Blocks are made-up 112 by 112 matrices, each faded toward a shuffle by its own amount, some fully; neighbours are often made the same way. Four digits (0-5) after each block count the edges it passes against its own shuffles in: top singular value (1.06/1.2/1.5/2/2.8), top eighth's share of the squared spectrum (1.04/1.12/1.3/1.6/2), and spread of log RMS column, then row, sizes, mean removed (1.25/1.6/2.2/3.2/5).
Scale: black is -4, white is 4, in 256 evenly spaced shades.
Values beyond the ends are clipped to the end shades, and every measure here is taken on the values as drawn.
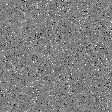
2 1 0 0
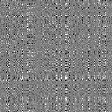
5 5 4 3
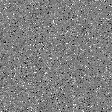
2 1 0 0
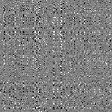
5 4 3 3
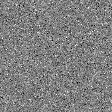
0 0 0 0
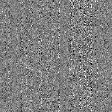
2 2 4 0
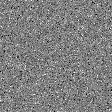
0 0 0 0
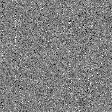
1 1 2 0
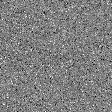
0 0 0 0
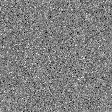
0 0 1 0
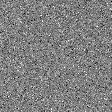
0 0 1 0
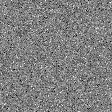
0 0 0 0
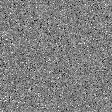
0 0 0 0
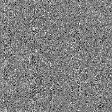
1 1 3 0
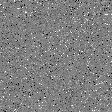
2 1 0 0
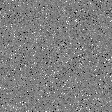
1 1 0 0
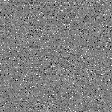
4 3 1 1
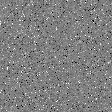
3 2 0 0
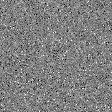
2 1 0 0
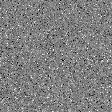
2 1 0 0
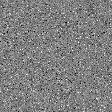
3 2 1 1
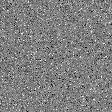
1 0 0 0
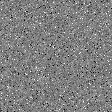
0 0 0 0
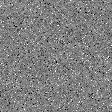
0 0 0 0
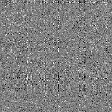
4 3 3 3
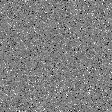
0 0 0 1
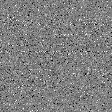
1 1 0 2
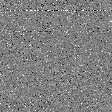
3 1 0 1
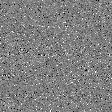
1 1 0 1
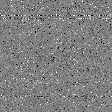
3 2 0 2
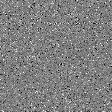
1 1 0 1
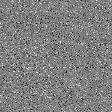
2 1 0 1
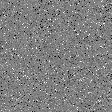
2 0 0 0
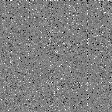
2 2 2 1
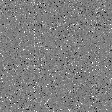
2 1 1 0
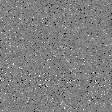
2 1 1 1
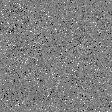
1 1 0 1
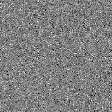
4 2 1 1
